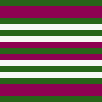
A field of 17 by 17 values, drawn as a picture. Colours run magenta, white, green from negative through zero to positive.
On average the colour sits 50% of the way up the scale. Streaks run across, left to right. Its left and right halves mirror each other, and so do its top and bottom. The histogram has two humps. No overall slope runs across the table.
